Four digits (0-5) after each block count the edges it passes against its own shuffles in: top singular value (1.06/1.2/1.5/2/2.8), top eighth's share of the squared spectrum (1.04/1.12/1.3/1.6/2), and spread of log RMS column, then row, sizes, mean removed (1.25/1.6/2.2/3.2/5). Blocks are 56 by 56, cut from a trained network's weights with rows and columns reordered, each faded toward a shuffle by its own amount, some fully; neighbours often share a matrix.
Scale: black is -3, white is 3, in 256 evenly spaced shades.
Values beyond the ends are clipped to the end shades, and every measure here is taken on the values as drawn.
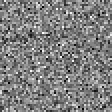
1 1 0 0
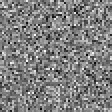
2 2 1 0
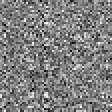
3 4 2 1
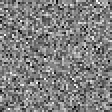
0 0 0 0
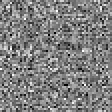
3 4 2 1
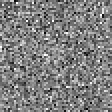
1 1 0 0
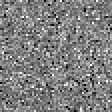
0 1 0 0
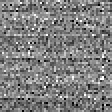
3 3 2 1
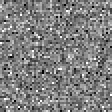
0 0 0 0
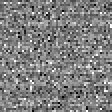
2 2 1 0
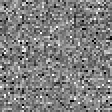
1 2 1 0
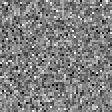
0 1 0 0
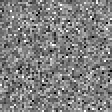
0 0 0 0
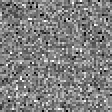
0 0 0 0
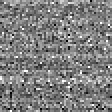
2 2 1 1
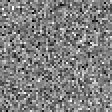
0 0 0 0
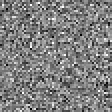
3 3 1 0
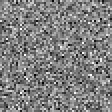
0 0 0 0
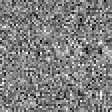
3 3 1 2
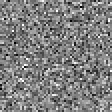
2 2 0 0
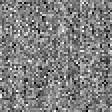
2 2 0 1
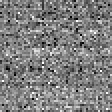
3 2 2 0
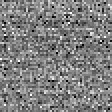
2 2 1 0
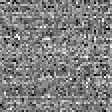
3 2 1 1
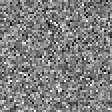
0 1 0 0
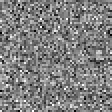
2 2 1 1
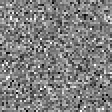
1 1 0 0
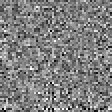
3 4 2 2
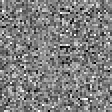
2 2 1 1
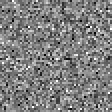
2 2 0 1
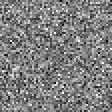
2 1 0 0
